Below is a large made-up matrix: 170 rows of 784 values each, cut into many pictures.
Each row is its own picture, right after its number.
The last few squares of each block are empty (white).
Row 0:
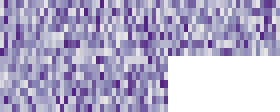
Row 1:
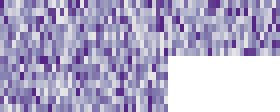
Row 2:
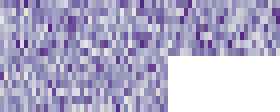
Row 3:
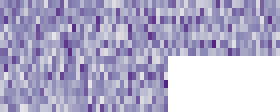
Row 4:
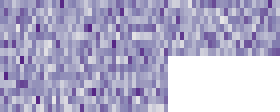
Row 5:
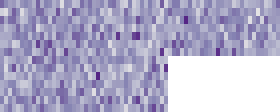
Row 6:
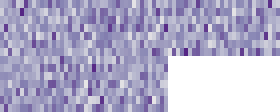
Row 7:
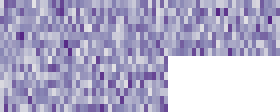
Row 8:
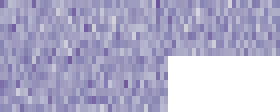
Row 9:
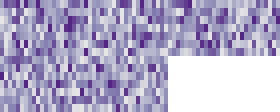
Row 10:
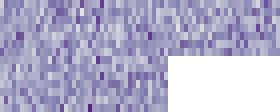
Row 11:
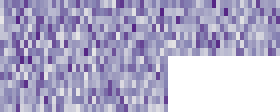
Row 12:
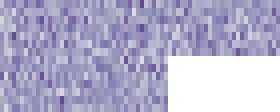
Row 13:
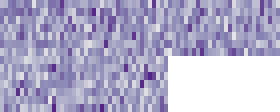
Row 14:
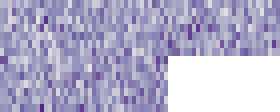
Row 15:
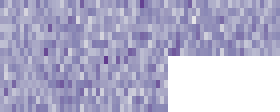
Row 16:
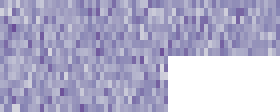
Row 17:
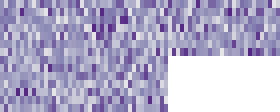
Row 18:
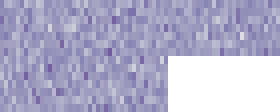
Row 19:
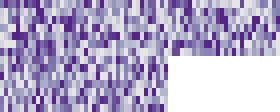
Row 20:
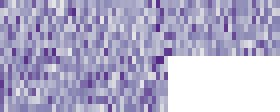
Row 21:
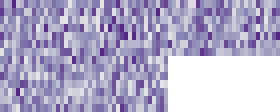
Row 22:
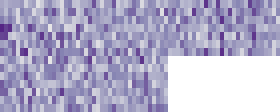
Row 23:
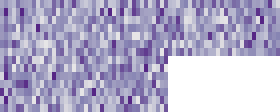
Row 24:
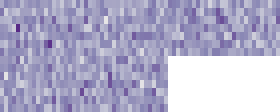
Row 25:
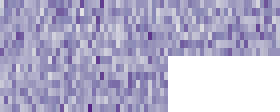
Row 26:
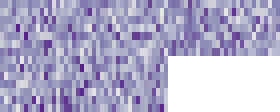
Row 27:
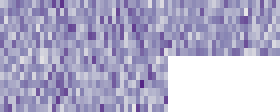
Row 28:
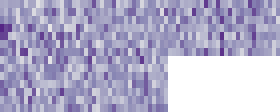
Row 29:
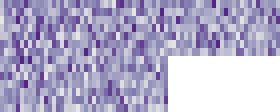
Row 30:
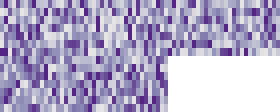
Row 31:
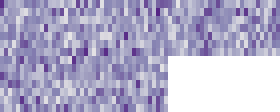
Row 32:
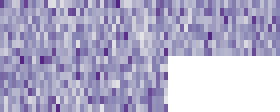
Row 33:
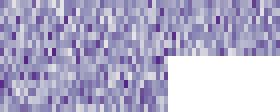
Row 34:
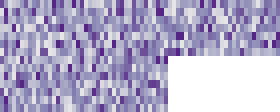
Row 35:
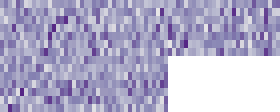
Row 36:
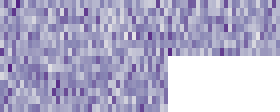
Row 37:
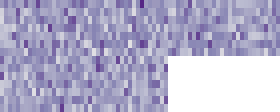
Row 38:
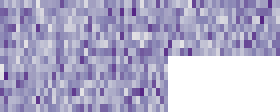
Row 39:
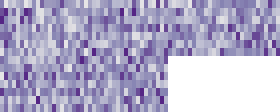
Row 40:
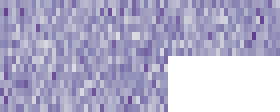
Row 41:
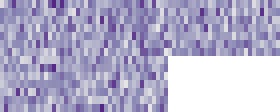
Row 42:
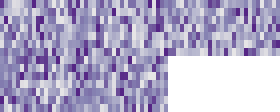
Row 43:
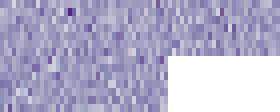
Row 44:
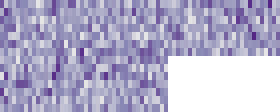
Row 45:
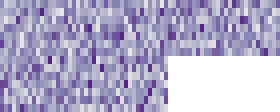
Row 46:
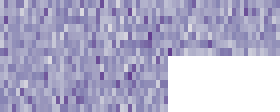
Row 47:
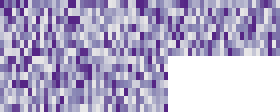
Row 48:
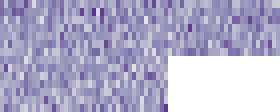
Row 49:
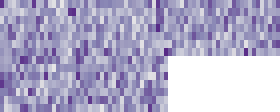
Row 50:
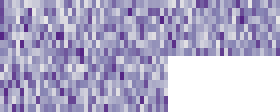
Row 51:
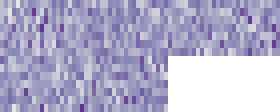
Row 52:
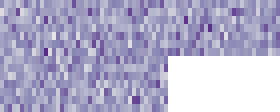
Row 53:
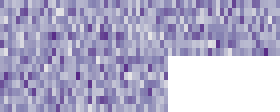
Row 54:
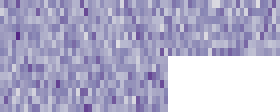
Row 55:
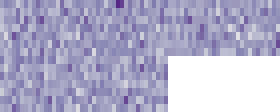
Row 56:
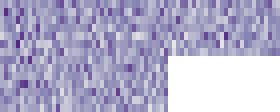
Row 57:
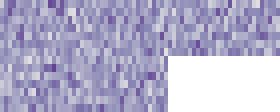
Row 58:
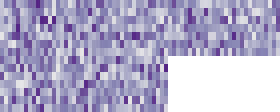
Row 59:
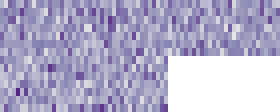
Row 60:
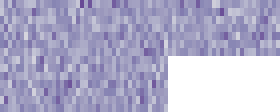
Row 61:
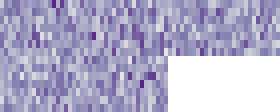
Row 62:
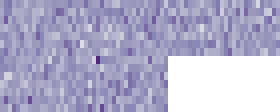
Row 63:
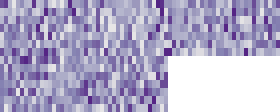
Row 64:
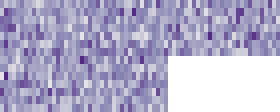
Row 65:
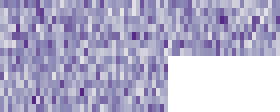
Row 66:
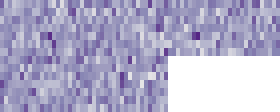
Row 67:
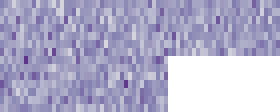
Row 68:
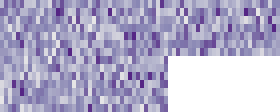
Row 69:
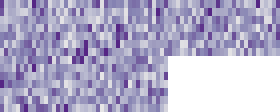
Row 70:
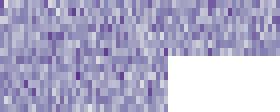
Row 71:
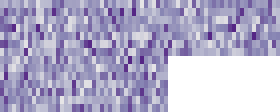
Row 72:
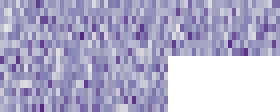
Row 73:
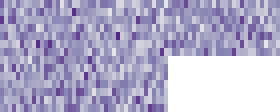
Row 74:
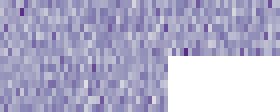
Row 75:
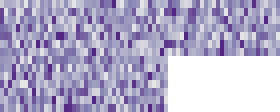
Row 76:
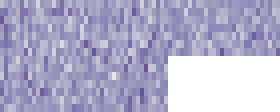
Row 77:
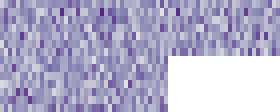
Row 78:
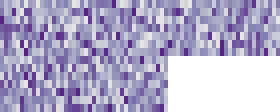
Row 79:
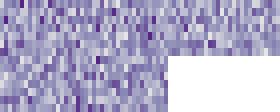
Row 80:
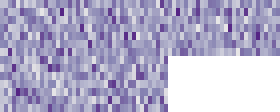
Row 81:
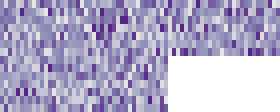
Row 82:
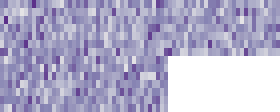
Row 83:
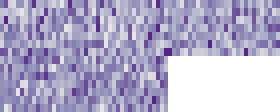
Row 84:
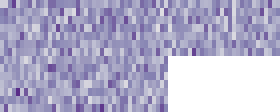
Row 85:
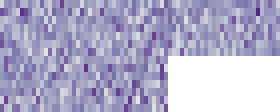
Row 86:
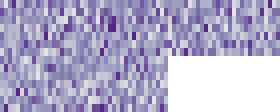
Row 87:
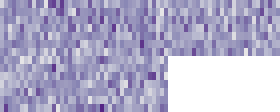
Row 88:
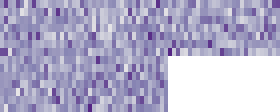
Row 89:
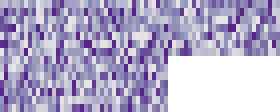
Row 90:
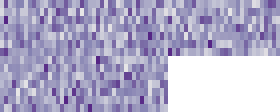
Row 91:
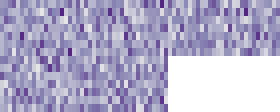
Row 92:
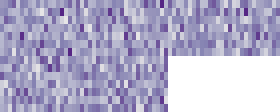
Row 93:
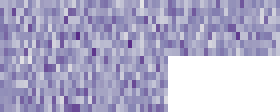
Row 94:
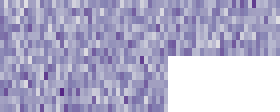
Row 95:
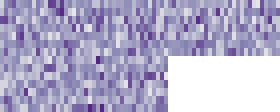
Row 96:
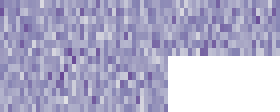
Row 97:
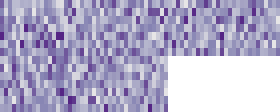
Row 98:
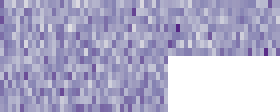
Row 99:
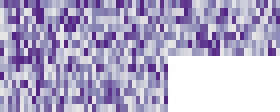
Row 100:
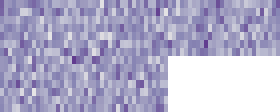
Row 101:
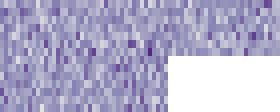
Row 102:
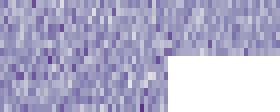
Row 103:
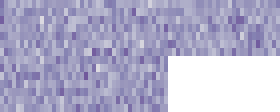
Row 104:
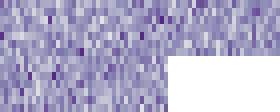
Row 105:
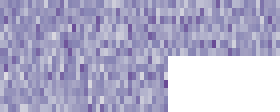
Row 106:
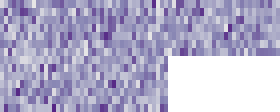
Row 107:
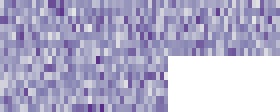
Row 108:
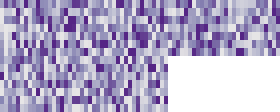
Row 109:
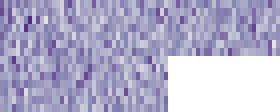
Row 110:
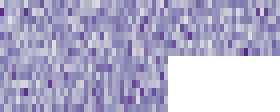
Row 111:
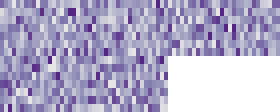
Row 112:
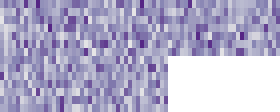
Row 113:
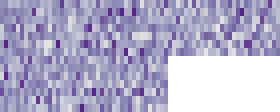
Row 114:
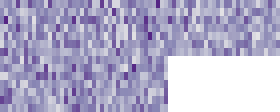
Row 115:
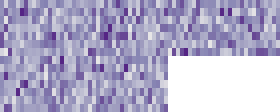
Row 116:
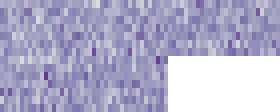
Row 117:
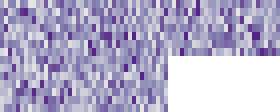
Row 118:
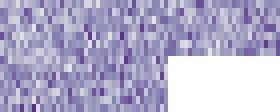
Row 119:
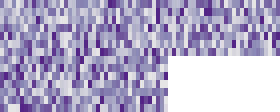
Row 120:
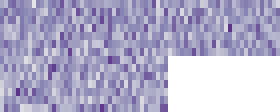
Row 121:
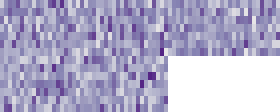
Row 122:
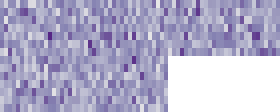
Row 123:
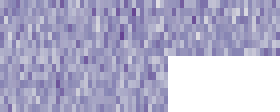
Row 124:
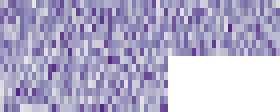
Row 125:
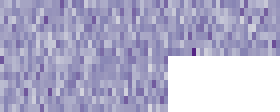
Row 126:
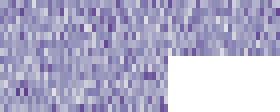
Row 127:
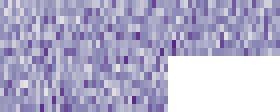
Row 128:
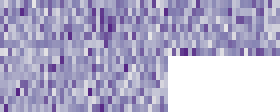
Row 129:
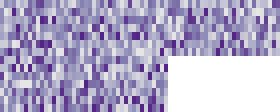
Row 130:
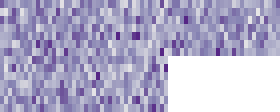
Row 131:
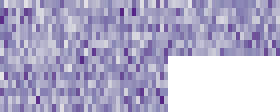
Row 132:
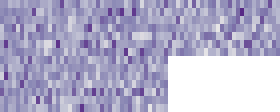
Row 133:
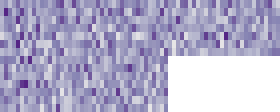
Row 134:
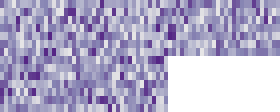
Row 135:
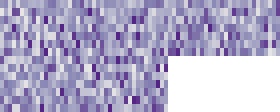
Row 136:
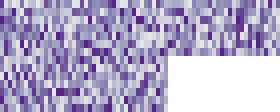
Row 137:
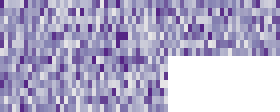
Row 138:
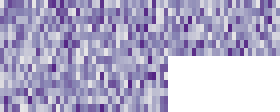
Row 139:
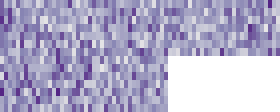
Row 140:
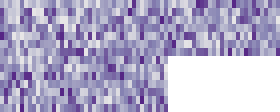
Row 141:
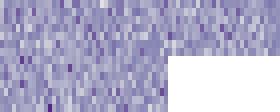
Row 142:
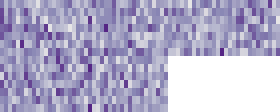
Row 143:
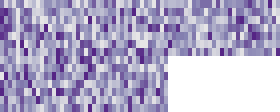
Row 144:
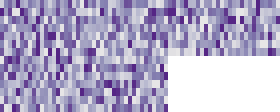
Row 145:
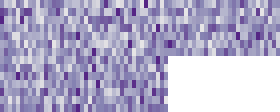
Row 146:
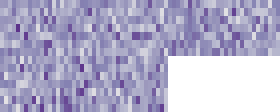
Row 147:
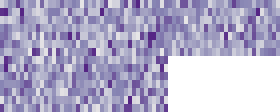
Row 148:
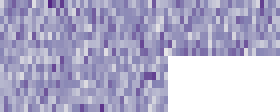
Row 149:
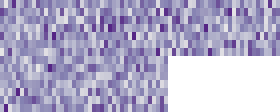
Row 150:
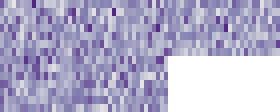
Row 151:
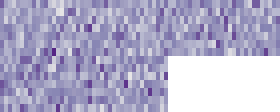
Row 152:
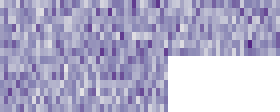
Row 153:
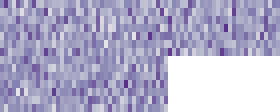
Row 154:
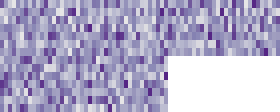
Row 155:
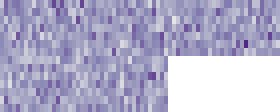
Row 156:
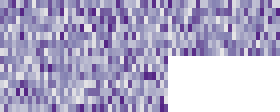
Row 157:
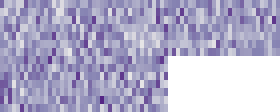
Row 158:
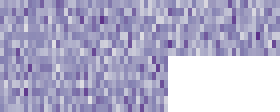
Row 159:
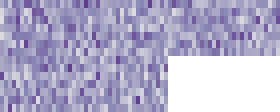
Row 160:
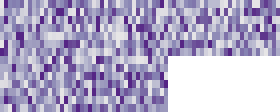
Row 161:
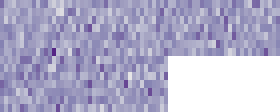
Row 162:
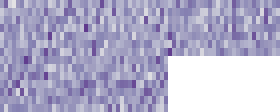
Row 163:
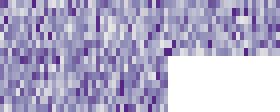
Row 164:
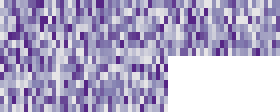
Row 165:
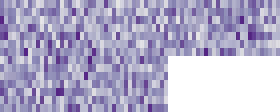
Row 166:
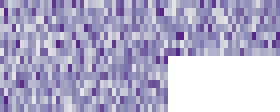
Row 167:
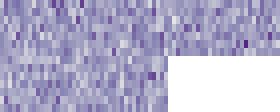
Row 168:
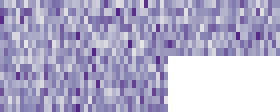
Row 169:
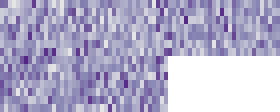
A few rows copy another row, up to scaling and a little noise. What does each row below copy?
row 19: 65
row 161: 151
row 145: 168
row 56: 133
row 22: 28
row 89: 71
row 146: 26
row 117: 122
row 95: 107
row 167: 155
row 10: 25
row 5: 130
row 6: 74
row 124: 120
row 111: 43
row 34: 166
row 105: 3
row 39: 131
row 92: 91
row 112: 108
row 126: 156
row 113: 132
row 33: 67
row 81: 17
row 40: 23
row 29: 11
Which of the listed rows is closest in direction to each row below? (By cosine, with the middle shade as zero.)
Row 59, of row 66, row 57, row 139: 57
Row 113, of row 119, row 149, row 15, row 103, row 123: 103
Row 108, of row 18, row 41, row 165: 41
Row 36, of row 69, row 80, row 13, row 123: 123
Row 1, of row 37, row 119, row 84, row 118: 119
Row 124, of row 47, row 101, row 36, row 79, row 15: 79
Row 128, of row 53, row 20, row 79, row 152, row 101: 53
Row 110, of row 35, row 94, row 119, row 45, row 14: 14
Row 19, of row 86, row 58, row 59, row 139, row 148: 58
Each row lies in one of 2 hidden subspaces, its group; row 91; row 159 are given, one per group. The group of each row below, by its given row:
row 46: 91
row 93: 159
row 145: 159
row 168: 159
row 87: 91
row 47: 159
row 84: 91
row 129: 159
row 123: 91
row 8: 91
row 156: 91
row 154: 91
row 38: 159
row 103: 159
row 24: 159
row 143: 159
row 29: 159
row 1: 91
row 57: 91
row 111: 91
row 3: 91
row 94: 159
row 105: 91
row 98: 159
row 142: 159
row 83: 91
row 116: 159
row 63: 91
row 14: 159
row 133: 159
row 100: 91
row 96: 91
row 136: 159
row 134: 91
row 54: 91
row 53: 91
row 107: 91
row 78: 159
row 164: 159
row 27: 91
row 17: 91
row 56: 159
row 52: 159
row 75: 159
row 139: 159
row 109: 159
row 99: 159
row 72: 159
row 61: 91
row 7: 91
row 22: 159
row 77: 91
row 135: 159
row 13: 91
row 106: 91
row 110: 159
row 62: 91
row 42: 91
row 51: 159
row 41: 91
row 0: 91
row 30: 91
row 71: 159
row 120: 91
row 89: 159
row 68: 91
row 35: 91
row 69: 91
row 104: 159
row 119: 91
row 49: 91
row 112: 159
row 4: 159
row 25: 91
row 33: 91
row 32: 91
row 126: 91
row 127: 159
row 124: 91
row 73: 159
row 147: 159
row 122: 91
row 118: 159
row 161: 91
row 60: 91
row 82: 91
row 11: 159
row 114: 91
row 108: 159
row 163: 91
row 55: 159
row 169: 91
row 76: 159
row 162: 91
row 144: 159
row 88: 91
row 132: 159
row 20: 91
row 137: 91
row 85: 159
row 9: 159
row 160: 91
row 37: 159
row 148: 91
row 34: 159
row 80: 91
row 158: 159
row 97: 159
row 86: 91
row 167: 91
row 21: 91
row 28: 159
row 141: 159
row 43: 91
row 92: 91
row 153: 91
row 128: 91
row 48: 91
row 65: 159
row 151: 91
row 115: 91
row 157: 91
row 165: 159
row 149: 91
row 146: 159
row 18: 159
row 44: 159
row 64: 159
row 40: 159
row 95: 91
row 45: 91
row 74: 91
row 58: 159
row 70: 91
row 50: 159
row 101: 159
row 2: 159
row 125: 159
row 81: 91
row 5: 159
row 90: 91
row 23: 159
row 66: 91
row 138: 91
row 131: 159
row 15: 159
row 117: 91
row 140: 159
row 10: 91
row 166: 159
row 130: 159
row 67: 91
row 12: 159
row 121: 91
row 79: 91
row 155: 91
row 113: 159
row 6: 91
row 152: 159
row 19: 159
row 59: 91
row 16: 159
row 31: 91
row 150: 91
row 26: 159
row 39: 159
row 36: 91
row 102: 91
